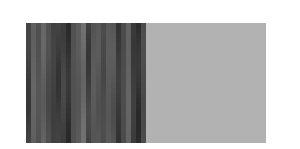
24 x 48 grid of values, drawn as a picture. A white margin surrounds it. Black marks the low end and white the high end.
The table splits into one row of 2 panels. Panel 1,1: low, streaked downward. Panel 1,2: high, flat.
